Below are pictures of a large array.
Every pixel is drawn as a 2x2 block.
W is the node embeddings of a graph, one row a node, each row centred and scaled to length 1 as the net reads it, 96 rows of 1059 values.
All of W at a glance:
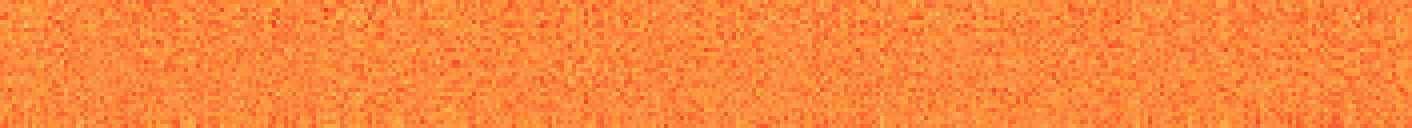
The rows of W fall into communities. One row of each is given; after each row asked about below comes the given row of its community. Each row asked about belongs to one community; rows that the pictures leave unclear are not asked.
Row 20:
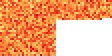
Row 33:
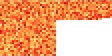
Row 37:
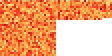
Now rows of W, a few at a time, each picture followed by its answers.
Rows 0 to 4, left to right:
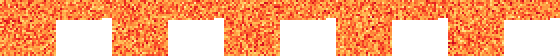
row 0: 20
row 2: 20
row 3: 20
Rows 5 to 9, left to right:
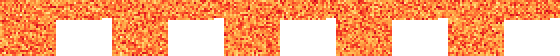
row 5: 33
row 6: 33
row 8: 33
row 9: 33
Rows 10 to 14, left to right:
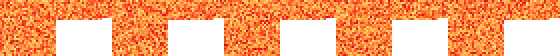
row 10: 33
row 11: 20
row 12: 33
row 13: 20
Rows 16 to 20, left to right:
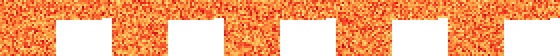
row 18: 33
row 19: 20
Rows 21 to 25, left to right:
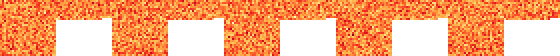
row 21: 20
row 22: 37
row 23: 37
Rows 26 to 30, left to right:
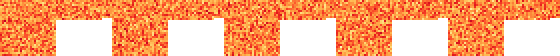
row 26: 20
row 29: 20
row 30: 37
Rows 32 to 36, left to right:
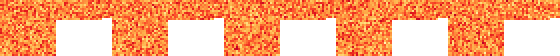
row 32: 33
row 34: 20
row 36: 37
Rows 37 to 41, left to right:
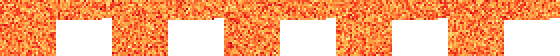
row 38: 33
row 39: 20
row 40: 33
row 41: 37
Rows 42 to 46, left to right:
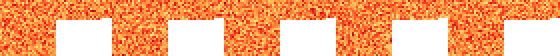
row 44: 33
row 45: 20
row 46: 20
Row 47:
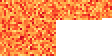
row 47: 20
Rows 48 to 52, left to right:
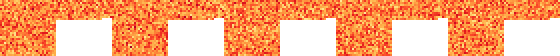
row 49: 37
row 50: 37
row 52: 20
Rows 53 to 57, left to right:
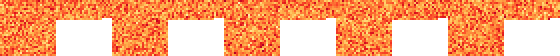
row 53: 37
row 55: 37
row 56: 33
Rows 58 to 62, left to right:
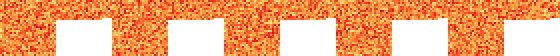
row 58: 20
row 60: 20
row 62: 37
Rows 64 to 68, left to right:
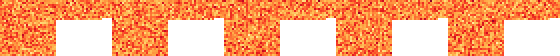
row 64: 20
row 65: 33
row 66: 37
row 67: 37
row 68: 33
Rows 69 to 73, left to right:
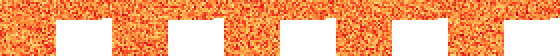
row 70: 33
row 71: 20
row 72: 33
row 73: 33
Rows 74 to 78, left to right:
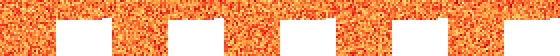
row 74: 37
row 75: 20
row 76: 33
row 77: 37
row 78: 37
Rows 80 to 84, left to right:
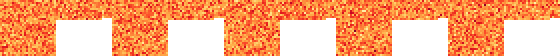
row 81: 20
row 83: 37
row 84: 37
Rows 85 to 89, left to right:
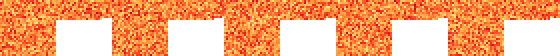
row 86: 33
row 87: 20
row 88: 37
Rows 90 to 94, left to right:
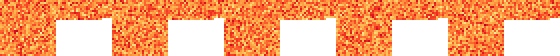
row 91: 20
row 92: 20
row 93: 20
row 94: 33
